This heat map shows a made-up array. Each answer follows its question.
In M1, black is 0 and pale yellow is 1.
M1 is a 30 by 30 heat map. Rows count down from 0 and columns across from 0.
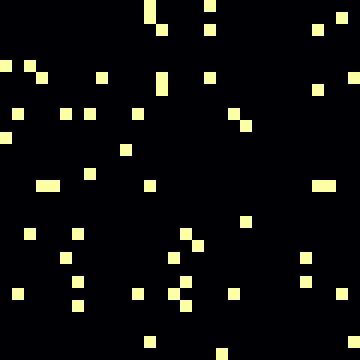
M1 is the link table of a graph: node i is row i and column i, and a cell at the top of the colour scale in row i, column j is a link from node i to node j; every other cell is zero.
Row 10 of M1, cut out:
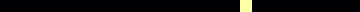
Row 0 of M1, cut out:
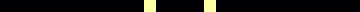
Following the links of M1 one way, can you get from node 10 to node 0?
no
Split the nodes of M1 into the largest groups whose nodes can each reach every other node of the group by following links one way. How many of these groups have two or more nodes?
0
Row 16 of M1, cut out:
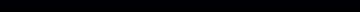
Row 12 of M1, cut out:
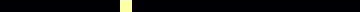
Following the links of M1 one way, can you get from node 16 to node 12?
no
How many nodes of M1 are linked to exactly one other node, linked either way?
4
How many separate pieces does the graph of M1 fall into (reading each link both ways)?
2
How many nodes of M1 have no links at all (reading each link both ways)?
1
